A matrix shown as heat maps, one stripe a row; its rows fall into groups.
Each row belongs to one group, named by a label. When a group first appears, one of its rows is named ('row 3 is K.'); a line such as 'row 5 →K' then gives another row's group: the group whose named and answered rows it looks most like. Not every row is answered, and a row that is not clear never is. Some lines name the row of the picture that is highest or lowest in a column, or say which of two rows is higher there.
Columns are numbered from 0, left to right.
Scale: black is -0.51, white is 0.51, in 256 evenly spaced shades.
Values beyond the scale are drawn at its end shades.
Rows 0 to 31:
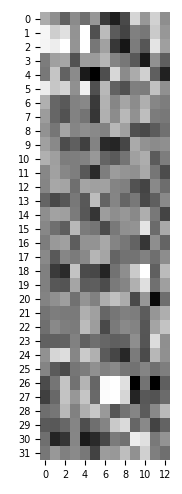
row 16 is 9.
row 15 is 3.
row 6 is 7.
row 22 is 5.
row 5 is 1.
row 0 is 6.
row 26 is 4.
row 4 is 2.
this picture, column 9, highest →30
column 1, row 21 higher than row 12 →No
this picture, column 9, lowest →26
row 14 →2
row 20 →4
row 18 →3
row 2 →1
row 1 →1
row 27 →4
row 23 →6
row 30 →3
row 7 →7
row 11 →2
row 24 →1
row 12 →9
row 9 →6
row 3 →9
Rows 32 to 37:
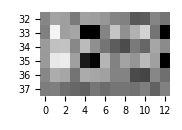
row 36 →9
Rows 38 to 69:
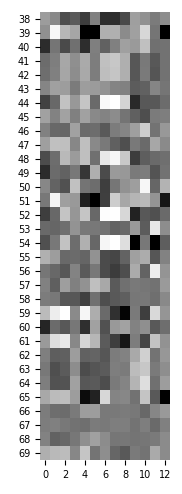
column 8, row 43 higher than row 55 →Yes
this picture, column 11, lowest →54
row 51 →2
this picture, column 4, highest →59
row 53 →6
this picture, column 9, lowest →54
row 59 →1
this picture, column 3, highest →50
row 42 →4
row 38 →6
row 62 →3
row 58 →6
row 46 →3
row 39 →2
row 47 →1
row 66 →5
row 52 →4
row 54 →4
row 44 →4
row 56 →6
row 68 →5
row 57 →5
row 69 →1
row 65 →2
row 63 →3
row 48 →4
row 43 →9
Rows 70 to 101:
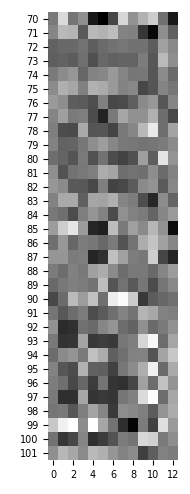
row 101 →9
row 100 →3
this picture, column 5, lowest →70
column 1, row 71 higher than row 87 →Yes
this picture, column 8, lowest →99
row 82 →6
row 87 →2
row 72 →6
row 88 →5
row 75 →9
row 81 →5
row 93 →3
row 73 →6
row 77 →2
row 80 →6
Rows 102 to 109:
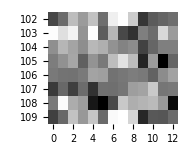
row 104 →9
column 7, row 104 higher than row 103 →Yes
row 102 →4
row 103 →1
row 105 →4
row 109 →4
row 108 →2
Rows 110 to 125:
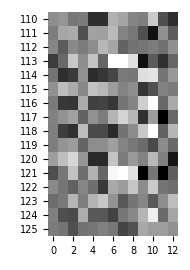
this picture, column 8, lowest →125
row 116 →3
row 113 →4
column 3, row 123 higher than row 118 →No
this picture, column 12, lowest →120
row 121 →4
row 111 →9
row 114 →3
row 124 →3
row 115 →9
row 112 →5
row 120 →2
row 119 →9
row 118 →3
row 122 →7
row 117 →4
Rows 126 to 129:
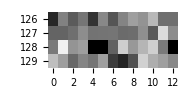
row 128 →2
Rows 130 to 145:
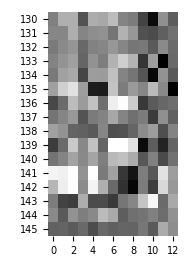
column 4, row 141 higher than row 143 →Yes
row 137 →9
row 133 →4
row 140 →4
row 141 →1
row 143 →3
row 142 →1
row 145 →6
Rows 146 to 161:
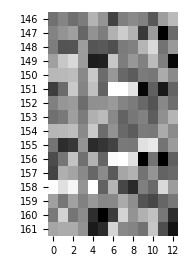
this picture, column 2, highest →158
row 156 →4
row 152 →9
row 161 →2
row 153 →5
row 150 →1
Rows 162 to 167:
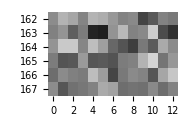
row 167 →5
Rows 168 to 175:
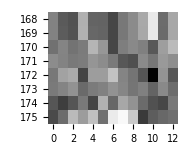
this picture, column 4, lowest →174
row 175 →4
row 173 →9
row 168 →3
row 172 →9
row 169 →3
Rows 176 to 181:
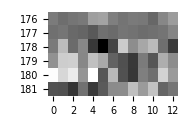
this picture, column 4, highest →180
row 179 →1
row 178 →2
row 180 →1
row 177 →6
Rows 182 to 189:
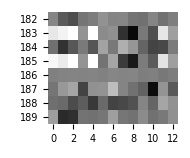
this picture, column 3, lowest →187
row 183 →1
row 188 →6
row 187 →9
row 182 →5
